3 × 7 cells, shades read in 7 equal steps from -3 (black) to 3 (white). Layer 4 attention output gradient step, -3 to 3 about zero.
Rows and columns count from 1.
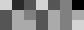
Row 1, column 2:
-2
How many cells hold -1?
6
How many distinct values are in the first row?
5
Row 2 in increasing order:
-1 -1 0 0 1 1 1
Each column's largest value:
2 1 1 2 1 0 2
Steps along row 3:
up same down up down up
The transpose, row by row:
2 -1 -1 | -2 1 1 | -1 0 1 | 2 -1 -1 | -1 1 1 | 0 0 0 | -3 1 2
